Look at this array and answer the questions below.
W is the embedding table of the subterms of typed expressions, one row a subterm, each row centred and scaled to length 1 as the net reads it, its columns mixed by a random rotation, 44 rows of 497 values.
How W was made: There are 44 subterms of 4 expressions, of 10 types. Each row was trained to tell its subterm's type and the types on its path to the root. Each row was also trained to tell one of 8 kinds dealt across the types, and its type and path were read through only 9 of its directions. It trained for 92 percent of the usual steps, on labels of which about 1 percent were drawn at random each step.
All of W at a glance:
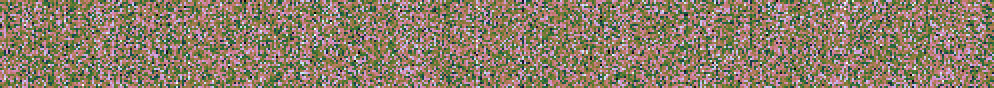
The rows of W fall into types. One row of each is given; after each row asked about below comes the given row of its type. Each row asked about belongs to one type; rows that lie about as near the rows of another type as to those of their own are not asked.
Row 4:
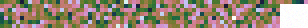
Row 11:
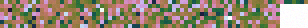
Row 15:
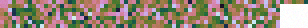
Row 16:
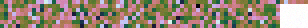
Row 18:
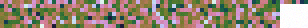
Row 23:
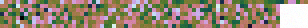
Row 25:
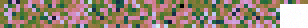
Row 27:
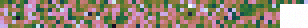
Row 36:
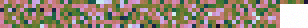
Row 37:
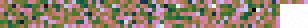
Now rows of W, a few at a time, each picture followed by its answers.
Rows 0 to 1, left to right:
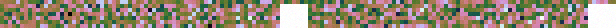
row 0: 23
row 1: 23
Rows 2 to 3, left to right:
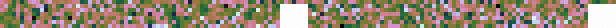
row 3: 11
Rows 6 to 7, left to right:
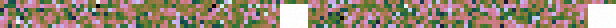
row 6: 36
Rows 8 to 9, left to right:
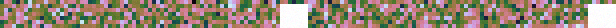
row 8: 4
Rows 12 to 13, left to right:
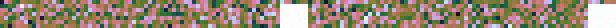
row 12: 11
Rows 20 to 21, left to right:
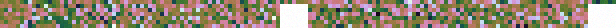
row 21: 36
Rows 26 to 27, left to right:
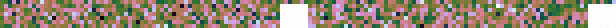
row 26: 25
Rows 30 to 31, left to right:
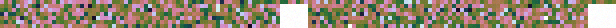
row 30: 23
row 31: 23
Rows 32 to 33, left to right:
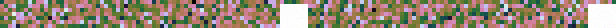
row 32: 4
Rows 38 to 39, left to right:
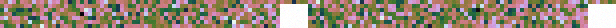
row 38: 15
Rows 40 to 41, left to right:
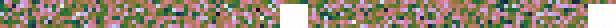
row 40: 11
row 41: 11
